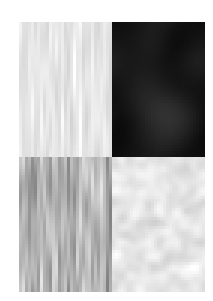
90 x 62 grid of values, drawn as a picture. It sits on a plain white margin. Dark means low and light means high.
The table splits into 2 rows of 2 panels. Panel 1,1: very high, streaked downward, faint in contrast. Panel 1,2: very low, smooth, faint in contrast. Panel 2,1: high, streaked downward. Panel 2,2: very high, blotchy, faint in contrast.
